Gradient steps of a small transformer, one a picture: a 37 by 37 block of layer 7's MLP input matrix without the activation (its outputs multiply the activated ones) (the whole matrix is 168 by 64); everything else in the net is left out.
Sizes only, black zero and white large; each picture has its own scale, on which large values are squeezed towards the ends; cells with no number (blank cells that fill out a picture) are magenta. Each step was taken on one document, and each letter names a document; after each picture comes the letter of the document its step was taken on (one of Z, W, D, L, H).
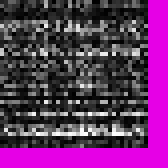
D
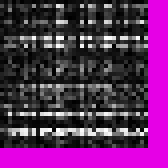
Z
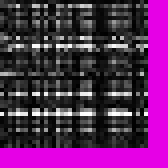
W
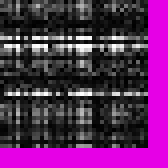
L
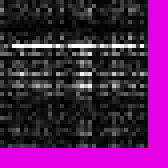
L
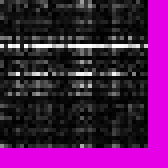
L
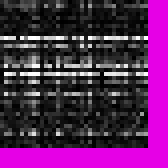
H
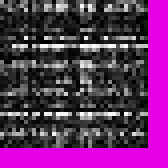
Z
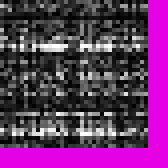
Z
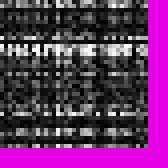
W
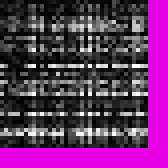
D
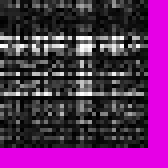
L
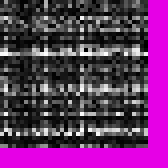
D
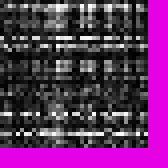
Z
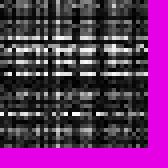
W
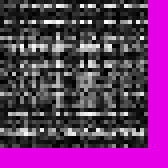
Z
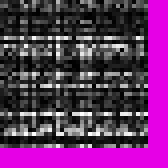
Z
